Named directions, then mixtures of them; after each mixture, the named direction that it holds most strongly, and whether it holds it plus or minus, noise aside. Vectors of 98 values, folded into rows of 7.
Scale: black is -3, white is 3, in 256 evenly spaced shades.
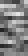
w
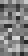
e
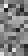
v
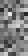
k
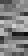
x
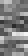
x, minus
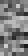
x, plus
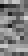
w, minus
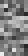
v, plus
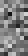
k, minus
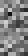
k, minus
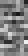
w, minus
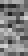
w, minus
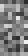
e, minus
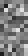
v, minus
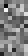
v, minus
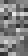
k, minus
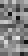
e, plus
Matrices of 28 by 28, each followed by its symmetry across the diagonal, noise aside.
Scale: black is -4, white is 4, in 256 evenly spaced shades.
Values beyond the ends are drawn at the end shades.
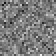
symmetric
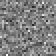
neither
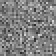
antisymmetric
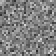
symmetric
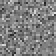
antisymmetric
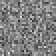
neither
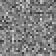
antisymmetric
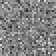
symmetric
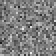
neither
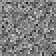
symmetric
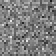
neither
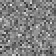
neither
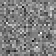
antisymmetric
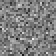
neither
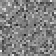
symmetric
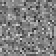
antisymmetric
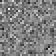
symmetric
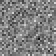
symmetric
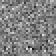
neither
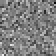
antisymmetric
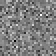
antisymmetric
